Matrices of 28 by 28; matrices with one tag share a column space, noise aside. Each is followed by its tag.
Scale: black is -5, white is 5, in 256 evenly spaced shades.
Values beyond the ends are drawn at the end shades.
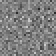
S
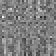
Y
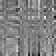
Y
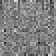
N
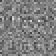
S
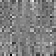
N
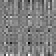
N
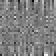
N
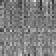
N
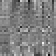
N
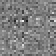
S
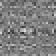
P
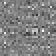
P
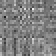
Y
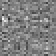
S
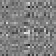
P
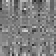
N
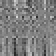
Y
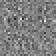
S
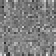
N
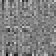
N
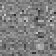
S
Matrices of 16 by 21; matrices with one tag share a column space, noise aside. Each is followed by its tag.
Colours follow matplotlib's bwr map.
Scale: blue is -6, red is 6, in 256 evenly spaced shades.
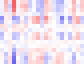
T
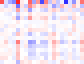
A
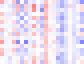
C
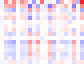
A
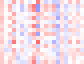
C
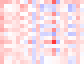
C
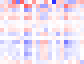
A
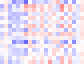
C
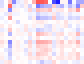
A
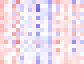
C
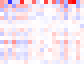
A
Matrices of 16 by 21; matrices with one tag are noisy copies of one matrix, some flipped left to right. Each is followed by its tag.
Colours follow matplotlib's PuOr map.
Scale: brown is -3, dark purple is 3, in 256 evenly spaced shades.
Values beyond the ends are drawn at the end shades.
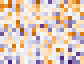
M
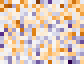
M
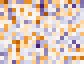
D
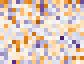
D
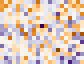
M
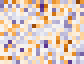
D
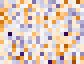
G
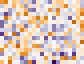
G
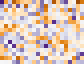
D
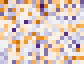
D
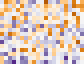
M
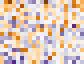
M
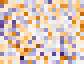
G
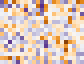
D
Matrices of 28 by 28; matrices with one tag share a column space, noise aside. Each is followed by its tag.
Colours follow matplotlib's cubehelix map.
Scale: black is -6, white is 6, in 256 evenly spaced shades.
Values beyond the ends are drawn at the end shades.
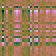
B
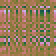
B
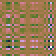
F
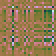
B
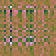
B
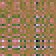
F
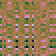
F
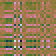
F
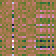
F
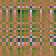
B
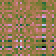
F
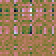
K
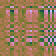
B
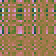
K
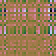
K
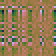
B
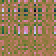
K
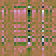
B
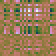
K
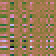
F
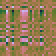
B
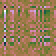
B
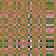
F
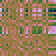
K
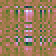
B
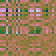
K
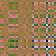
F
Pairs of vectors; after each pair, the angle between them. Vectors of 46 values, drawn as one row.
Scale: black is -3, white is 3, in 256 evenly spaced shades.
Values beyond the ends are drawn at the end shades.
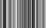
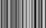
partly opposed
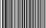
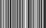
orthogonal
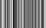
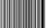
partly aligned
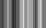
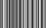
orthogonal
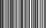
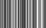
orthogonal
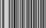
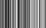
partly opposed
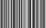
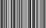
nearly parallel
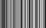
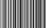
orthogonal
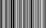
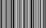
nearly parallel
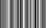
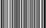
orthogonal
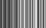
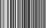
partly opposed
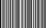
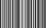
nearly parallel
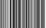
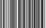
partly aligned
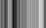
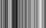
nearly parallel
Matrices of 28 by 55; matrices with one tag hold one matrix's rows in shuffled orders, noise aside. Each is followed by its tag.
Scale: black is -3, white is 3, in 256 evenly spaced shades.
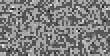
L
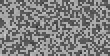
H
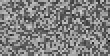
H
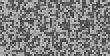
H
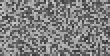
H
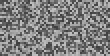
L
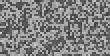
L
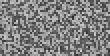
H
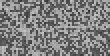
L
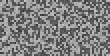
H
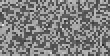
H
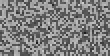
H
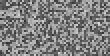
L
